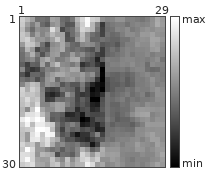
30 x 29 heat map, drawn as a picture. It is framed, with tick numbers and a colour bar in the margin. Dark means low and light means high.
Stripes: none. Grain: blotchy. Seam: vertical, 60% of the way across, the right part calmer. Ninth with the lowest average: centre. Ninth with the highest average: bottom left.
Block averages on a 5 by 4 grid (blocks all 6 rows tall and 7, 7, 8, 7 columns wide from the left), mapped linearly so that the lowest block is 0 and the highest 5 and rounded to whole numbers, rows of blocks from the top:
3323 | 2212 | 3102 | 5013 | 4223
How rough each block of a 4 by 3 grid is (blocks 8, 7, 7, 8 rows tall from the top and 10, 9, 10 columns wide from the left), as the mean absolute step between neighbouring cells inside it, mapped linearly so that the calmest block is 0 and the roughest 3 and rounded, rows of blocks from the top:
320
330
320
330
